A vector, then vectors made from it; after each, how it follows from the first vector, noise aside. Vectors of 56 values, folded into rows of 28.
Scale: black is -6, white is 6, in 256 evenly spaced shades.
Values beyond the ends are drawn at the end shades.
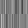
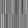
copied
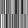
scaled up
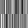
scaled up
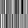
scaled up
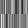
scaled up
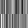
scaled up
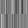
copied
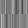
copied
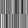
scaled up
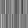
copied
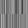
copied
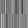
copied
